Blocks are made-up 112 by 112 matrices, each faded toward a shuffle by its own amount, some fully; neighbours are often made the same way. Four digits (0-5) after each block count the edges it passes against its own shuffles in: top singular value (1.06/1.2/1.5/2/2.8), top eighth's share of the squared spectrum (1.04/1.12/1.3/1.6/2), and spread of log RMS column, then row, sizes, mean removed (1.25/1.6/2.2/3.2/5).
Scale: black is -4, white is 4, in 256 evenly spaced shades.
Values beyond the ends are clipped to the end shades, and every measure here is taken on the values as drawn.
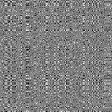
5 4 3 3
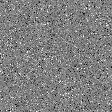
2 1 0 0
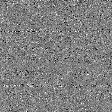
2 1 0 3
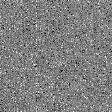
3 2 1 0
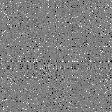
4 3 1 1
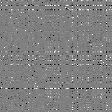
5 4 2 3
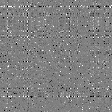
5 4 2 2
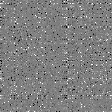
4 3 2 2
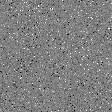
0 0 0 0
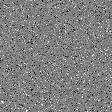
0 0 0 0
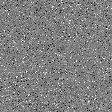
0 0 0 0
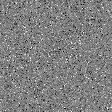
0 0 0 0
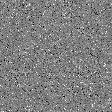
3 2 0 1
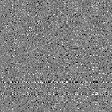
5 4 2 3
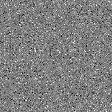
3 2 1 1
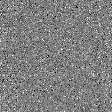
3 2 1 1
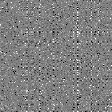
5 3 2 2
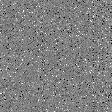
3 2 1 0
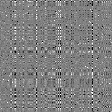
5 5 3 3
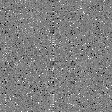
4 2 1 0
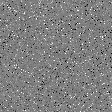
0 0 0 0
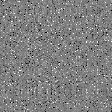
4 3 2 1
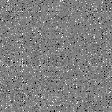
4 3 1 1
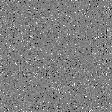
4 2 1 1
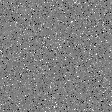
0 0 0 0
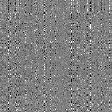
4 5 4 2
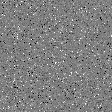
1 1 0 0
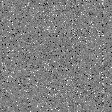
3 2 1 0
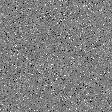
2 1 0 0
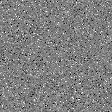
2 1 0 0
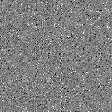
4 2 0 1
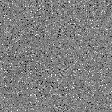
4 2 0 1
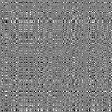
5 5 4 4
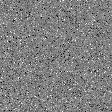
1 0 0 0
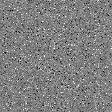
3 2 1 0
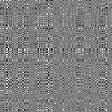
5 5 4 4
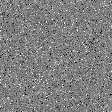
2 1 0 0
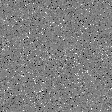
0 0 0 0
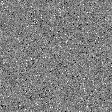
0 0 1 0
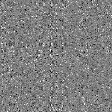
4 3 2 1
